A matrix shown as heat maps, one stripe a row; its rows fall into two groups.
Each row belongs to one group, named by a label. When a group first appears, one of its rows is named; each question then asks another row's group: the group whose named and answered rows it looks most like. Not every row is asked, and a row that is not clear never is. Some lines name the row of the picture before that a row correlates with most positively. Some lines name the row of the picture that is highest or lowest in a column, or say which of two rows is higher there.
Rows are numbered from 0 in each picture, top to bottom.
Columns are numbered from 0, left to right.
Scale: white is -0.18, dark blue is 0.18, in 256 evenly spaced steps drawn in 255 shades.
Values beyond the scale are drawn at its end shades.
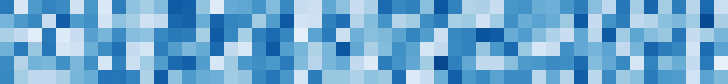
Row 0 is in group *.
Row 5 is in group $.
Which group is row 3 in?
$
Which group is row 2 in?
$
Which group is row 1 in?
*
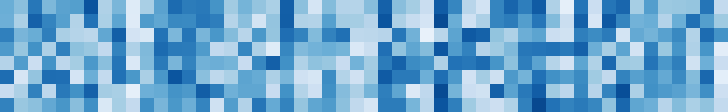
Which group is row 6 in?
*
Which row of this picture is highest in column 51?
2
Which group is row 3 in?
*
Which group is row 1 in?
*
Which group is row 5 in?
*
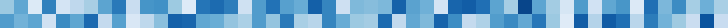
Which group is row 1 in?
*
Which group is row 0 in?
$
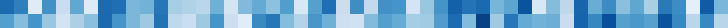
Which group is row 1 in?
$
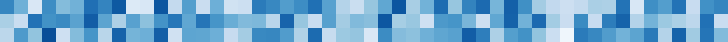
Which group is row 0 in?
$
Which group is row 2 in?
$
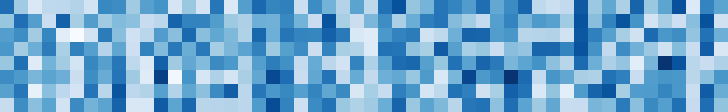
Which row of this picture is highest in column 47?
4
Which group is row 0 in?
$
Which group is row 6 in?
$
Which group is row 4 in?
$
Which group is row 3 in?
*
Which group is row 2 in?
$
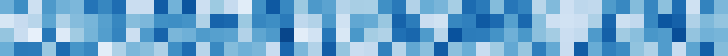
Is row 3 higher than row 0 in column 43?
Yes
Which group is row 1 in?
$
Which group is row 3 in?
*
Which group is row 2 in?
$
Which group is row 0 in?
$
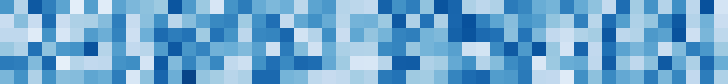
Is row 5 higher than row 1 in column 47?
No
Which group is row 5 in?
$
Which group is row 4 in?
$
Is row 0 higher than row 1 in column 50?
Yes
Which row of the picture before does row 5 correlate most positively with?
0
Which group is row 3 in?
*
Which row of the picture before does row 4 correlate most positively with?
0
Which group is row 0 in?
*
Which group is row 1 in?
$
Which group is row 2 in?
$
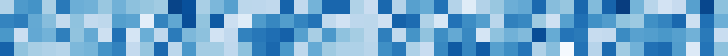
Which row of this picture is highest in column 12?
0
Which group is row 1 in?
$
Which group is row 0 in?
*
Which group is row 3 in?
$
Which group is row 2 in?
*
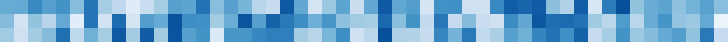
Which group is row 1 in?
*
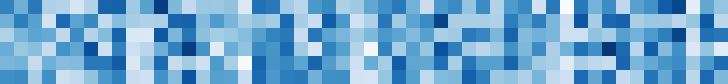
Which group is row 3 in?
*
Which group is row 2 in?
$
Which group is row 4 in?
$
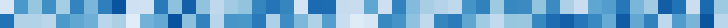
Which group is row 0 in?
$
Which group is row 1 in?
*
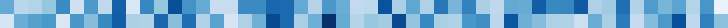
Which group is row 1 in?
$
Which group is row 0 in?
*
